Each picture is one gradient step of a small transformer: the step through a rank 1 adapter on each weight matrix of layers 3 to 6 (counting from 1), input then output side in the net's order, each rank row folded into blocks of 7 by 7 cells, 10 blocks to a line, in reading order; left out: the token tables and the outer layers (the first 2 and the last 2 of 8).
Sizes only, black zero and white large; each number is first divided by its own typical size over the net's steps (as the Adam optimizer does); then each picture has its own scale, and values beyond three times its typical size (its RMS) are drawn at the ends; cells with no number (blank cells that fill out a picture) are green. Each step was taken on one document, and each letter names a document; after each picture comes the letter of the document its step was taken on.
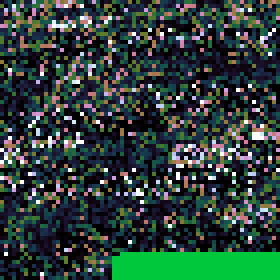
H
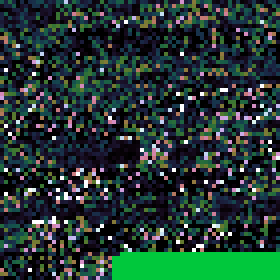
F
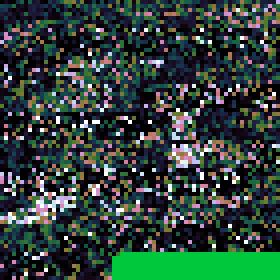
H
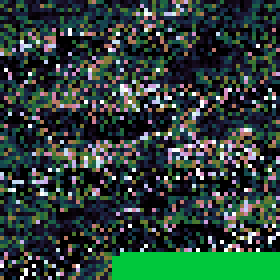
H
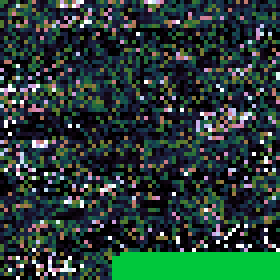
F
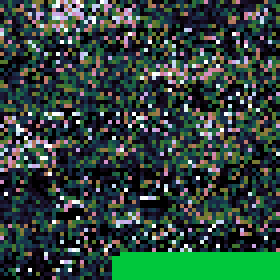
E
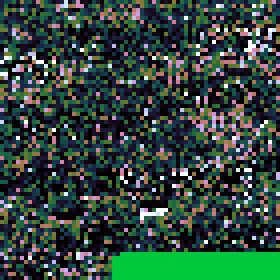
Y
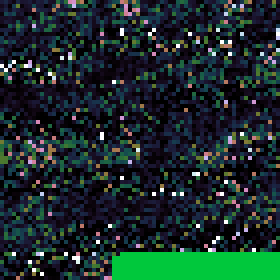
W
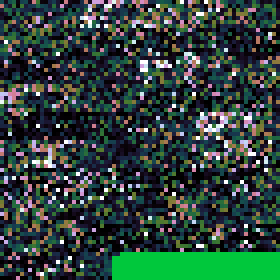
F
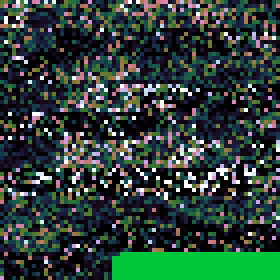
H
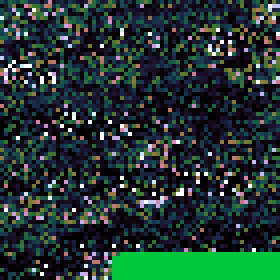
W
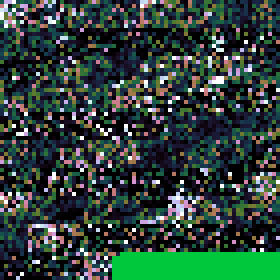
Y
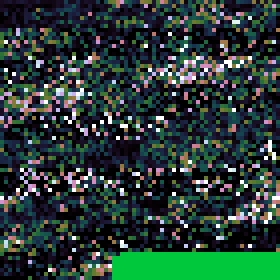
F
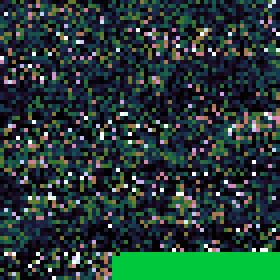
W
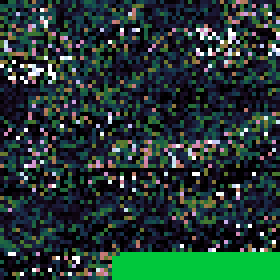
W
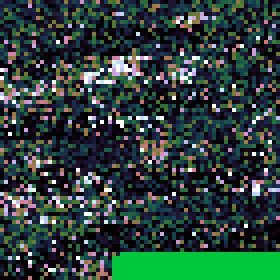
F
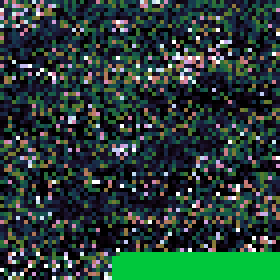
W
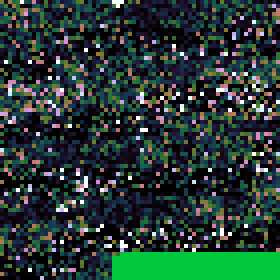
F
